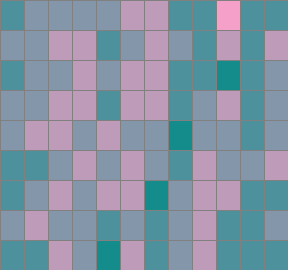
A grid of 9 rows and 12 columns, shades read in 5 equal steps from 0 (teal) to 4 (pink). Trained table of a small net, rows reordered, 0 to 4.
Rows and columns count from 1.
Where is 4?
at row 1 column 10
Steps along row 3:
up same up down up same down same down up up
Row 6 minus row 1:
0 -1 0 1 0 0 -1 0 2 -2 1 2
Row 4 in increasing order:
1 1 1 2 2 2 2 3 3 3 3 3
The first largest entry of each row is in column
10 3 4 3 2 4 3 2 3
